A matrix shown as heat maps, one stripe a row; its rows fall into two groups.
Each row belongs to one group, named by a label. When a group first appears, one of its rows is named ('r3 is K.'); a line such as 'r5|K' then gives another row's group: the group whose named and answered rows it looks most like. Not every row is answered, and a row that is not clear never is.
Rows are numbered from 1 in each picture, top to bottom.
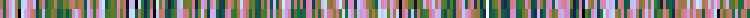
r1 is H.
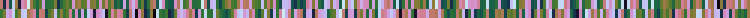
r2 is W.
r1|H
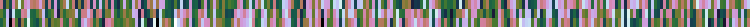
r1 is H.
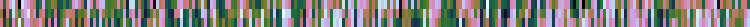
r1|H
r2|H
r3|H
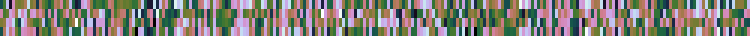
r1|W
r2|H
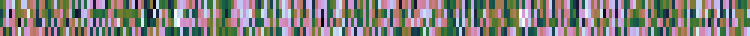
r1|W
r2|W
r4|H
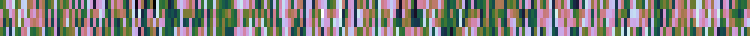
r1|W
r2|H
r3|H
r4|W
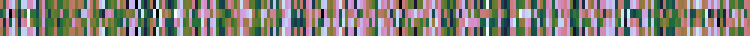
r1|H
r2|W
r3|H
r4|H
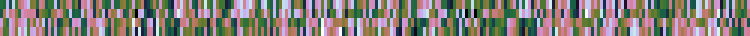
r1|W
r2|W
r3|H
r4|H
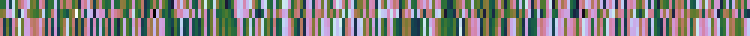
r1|W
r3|H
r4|H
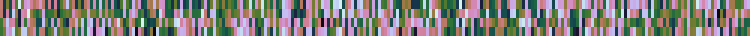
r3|W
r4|W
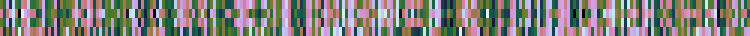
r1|W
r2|H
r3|W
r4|H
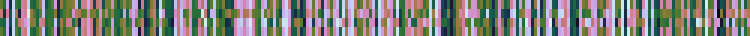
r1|W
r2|H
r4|W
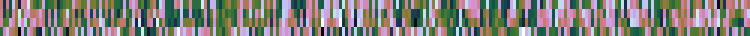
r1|H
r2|H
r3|H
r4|W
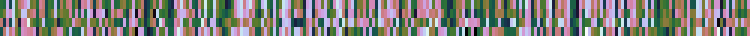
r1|W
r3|H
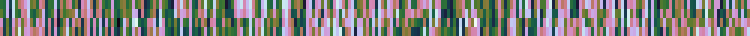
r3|H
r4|H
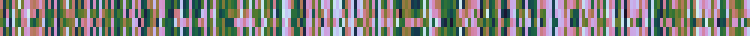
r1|H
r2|H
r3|W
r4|H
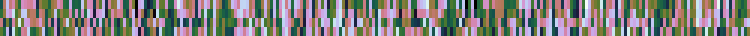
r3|H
